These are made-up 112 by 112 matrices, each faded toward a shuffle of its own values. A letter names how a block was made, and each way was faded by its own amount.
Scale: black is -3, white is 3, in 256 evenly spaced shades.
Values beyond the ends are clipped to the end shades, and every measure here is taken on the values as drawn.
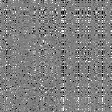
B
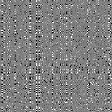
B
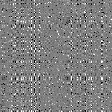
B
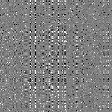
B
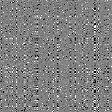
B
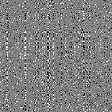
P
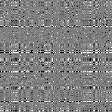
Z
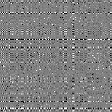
Z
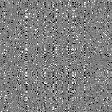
P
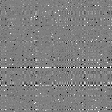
Z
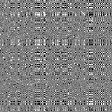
Z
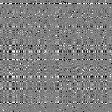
Z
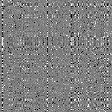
B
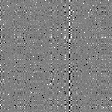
B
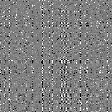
B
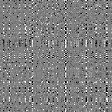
B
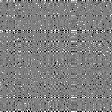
Z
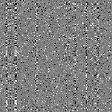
P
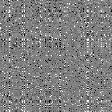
P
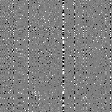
B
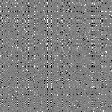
B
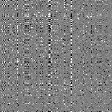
B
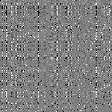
B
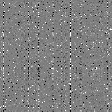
P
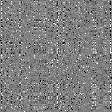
P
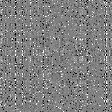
P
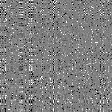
P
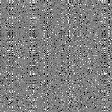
P
